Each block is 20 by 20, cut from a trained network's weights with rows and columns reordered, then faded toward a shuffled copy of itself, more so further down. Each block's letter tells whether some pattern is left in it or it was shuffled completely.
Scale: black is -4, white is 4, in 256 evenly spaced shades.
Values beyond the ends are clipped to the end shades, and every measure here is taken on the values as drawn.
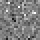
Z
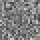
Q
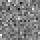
Z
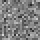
Q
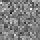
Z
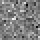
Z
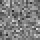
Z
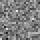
Q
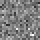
Q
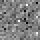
Q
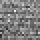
Z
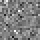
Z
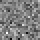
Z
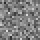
Z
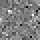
Q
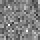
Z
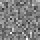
Q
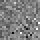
Q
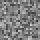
Q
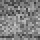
Z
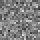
Q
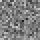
Q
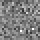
Z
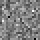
Q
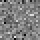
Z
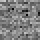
Z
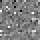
Z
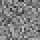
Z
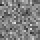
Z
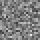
Z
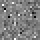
Q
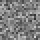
Q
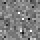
Q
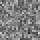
Q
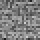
Z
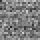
Z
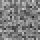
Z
